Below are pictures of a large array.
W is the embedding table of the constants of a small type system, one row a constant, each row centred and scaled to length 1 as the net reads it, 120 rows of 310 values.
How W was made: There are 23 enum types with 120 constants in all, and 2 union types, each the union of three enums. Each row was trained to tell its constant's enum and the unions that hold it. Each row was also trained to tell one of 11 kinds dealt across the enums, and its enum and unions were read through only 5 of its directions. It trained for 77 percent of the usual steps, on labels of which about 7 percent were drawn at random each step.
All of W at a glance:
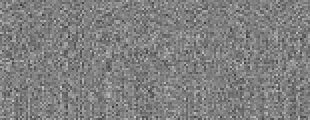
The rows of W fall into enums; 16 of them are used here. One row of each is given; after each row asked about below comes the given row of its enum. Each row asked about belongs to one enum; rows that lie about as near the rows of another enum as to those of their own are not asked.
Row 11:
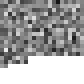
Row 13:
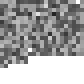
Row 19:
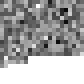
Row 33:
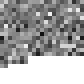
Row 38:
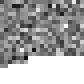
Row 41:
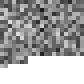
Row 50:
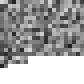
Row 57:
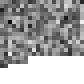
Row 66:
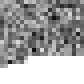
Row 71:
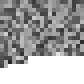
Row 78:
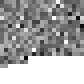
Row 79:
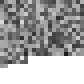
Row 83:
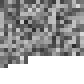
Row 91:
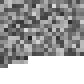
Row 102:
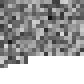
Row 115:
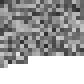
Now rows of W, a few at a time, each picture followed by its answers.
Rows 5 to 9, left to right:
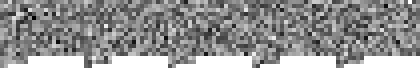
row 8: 102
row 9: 19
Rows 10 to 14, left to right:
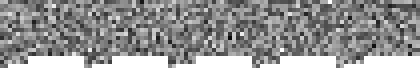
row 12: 33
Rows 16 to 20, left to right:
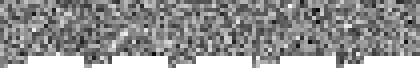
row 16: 66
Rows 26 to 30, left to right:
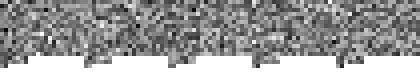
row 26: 13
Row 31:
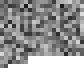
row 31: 102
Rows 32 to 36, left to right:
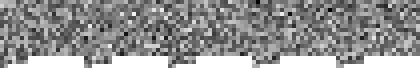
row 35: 38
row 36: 38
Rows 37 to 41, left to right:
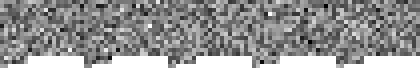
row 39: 13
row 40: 66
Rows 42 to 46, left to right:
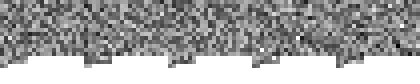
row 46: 19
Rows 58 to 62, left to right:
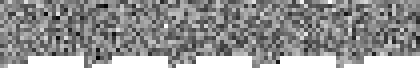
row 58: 66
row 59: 19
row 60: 11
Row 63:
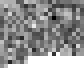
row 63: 66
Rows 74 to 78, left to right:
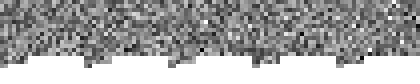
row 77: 13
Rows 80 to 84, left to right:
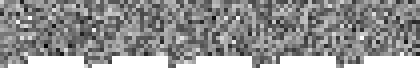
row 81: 83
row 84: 33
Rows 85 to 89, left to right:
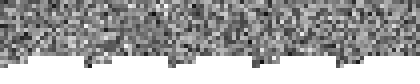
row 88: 71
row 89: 71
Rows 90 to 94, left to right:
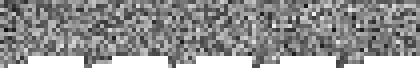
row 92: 11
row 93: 50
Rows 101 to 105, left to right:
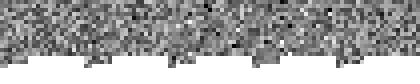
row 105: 71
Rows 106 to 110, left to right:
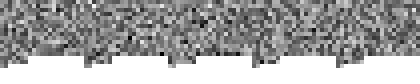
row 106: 11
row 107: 13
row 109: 71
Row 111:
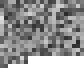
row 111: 83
